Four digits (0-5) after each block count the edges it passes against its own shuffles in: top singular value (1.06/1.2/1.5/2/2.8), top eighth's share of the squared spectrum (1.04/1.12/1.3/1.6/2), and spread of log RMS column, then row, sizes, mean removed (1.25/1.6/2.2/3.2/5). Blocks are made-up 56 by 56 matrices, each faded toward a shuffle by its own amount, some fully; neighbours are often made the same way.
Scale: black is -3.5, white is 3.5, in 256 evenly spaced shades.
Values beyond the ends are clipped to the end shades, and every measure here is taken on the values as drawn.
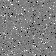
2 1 0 0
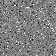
1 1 0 0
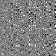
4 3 2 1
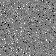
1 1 0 0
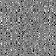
4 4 3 2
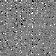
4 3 2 1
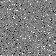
1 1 0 0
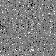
3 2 1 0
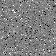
2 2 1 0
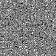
3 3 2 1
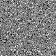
2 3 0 0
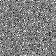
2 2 0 0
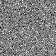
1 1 0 0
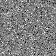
0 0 0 0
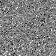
1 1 0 0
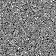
1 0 0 0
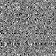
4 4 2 2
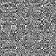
4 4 2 2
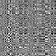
4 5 3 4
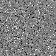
2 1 0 0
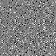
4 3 1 1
